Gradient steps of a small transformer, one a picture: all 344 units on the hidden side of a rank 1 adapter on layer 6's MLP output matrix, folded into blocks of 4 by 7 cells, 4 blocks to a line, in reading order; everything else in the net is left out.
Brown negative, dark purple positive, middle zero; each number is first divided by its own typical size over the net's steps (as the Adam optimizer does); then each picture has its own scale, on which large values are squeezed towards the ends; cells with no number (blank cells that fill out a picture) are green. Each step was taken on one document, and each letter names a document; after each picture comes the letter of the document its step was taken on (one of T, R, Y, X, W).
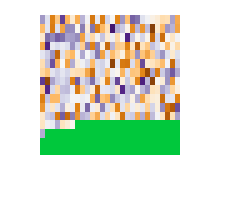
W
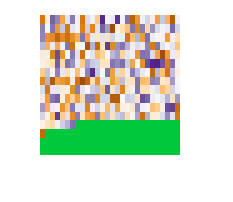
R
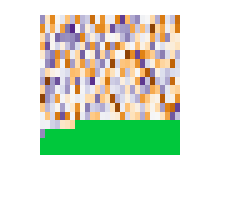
W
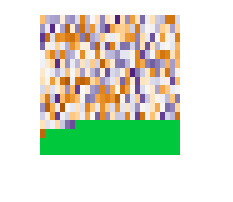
R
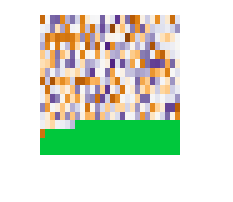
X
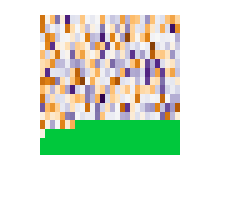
X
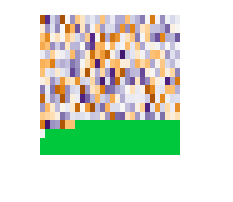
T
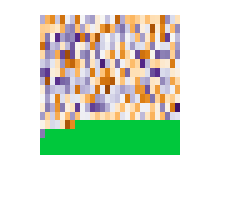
W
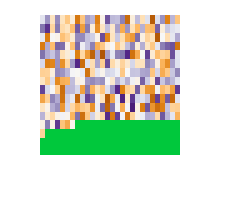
T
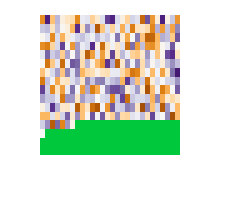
T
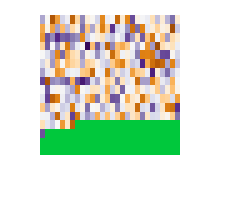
X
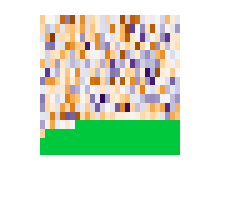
X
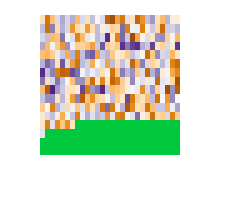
T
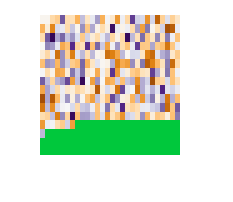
X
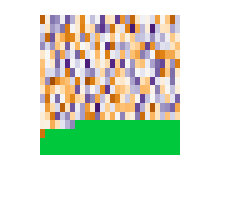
R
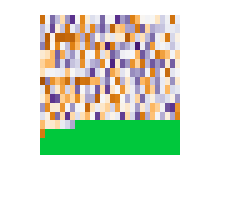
X
